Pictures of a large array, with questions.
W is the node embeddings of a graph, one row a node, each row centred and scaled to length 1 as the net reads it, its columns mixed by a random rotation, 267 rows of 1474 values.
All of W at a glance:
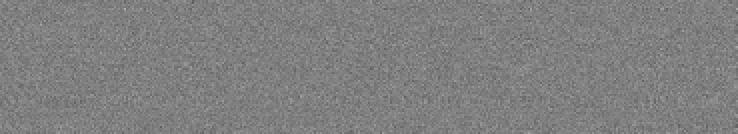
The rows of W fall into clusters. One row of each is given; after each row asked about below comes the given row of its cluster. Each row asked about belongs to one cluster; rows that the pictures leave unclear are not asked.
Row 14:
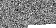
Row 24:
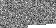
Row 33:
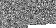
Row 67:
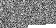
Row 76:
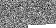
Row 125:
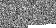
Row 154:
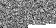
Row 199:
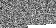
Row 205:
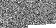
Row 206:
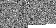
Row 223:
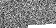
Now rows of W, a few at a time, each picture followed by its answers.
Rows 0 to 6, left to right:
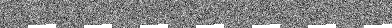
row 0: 223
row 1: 206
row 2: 33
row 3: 206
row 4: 76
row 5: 206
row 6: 24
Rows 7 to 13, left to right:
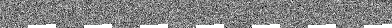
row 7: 14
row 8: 125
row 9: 205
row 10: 33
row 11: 154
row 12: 76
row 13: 24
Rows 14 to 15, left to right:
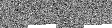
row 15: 199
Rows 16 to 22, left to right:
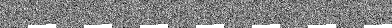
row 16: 125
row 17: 76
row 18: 125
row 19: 125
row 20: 125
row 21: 199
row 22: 223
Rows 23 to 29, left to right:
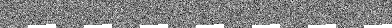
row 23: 24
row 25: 33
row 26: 14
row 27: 125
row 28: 76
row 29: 199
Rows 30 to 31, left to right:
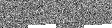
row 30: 154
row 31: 205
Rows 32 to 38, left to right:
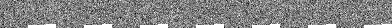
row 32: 223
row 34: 206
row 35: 33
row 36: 206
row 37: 125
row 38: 223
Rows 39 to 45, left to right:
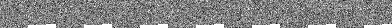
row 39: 14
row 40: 33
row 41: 154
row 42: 33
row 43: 125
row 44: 205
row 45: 125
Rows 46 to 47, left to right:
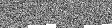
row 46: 24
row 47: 24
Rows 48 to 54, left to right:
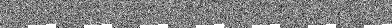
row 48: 205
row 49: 154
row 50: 154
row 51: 24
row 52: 14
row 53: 206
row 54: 223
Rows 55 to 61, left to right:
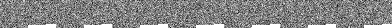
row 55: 67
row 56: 14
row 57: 67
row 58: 154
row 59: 67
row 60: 67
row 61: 206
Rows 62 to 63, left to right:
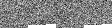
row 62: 67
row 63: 199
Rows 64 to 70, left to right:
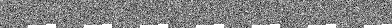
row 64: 24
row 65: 33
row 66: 33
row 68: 14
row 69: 67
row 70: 76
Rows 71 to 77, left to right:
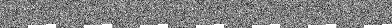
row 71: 125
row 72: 223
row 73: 67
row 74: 125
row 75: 206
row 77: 67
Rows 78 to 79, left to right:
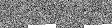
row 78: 76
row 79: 76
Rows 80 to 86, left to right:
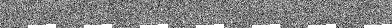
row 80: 125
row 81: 14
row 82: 199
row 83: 199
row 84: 205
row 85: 67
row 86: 154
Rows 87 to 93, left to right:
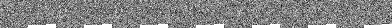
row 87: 67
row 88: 33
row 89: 33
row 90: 205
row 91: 206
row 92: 206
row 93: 76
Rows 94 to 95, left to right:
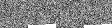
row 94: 76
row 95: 223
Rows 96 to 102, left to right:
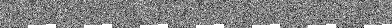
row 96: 125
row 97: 33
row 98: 223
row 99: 125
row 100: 205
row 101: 24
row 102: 154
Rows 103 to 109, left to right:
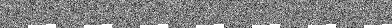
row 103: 125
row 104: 14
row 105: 206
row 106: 67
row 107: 154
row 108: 125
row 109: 125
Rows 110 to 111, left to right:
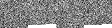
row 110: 223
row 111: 67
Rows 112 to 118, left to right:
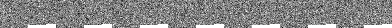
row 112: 33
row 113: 206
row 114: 199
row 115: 125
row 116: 14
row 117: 154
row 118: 199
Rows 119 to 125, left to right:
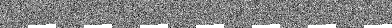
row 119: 205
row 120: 14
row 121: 205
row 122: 154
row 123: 125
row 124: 14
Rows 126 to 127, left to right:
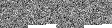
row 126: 206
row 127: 206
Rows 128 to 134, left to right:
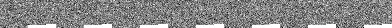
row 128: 24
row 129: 14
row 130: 24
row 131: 223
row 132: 223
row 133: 154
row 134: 154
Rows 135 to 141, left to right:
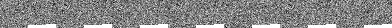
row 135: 14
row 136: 199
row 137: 199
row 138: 199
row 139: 154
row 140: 199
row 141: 67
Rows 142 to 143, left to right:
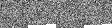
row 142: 206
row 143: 223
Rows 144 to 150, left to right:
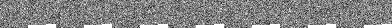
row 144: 125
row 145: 223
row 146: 154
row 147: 24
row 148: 67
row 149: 33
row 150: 223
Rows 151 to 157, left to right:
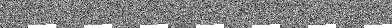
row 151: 154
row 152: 67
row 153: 76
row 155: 14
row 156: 206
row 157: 154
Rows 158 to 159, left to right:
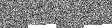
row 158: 154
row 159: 67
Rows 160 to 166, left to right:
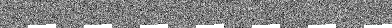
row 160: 24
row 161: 14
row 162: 76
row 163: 24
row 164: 125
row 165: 223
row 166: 33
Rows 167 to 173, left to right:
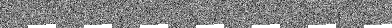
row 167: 199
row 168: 14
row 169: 33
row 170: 223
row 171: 14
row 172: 205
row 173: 223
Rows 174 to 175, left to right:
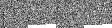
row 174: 223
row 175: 199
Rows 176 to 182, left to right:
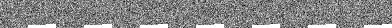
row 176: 67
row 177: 205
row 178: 14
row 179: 33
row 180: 76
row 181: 223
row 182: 67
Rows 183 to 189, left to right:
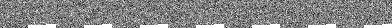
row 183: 154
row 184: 206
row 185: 76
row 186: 199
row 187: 154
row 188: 205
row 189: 24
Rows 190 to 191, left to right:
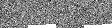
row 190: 199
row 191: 205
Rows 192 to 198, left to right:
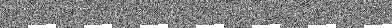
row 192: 125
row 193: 125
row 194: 33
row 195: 33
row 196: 125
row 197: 206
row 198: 33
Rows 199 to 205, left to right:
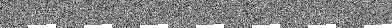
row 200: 125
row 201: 206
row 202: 76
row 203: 206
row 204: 199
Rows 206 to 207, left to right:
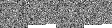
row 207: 206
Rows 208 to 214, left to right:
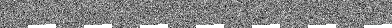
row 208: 223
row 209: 205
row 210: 33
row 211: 154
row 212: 206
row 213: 33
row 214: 206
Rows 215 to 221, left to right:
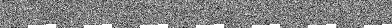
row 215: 125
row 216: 199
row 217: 154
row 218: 125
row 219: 67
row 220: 24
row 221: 67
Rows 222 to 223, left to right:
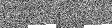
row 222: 154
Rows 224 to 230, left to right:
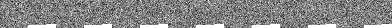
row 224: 14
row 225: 206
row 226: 33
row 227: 205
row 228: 24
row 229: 223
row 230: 76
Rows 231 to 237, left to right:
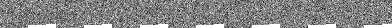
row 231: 205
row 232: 199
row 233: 33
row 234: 14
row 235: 223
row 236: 76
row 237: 24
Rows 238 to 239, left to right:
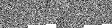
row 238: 199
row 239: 67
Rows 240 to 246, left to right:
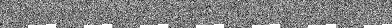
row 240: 205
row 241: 125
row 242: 67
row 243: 154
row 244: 223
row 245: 67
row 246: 199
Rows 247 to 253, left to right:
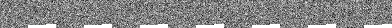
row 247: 33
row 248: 67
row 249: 14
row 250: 24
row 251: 67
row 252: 24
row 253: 125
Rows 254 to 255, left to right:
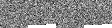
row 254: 24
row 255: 205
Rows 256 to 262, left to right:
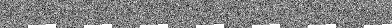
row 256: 76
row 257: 125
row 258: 14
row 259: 76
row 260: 223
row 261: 14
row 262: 205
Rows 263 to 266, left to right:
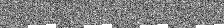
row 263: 24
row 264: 199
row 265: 14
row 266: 24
